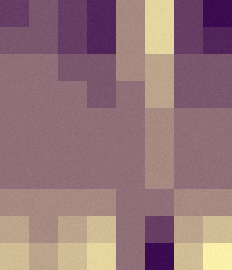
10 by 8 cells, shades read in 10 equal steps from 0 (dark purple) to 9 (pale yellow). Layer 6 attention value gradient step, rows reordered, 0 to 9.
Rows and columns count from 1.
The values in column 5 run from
4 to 5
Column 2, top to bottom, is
3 3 4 4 4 4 4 5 5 6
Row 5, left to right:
4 4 4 4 4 5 4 4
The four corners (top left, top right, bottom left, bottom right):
2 0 7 9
